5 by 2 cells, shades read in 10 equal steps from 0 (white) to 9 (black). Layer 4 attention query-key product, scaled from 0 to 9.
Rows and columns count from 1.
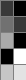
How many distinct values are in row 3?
2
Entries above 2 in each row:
2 2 2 1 0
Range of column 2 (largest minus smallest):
9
